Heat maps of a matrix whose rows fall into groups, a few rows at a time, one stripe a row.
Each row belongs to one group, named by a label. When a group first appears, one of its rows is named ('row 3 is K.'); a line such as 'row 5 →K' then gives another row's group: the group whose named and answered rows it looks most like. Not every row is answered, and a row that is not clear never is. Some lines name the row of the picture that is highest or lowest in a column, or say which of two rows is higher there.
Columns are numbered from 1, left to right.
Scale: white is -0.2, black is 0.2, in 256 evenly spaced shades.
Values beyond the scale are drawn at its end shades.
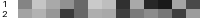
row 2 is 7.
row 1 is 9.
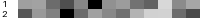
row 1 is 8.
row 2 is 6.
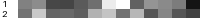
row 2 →9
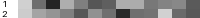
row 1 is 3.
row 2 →7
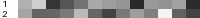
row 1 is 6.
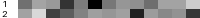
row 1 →8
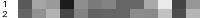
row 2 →8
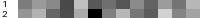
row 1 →8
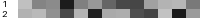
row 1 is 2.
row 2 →8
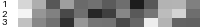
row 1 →2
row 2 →2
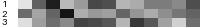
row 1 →3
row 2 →6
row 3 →2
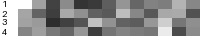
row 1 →2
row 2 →3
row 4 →8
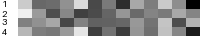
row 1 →3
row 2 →2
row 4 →3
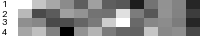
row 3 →6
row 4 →6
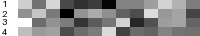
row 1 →2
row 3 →2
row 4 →7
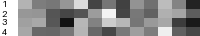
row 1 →3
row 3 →6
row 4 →3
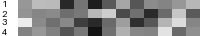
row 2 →9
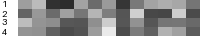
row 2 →9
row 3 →7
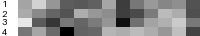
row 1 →7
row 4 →6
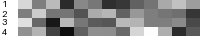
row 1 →2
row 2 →9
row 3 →3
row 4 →6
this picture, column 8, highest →1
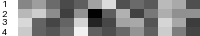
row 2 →8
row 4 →3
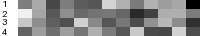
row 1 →6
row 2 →2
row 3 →3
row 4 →9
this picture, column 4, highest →3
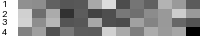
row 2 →2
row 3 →7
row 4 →6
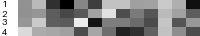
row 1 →6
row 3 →8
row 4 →7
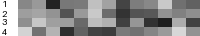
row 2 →7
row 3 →9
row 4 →2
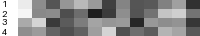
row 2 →2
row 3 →6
